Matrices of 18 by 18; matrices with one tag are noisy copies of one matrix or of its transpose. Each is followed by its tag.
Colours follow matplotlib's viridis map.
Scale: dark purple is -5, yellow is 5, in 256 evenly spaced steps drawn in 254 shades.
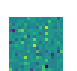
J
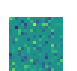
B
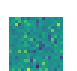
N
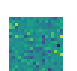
N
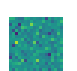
B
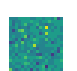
J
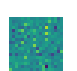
J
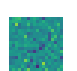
N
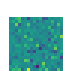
N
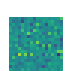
J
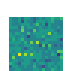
J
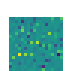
J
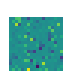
N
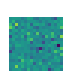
N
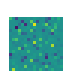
B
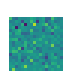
B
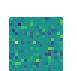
B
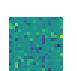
N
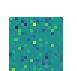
B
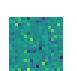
N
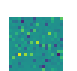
J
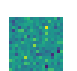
J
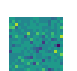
N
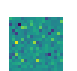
B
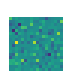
B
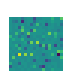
J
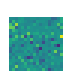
N
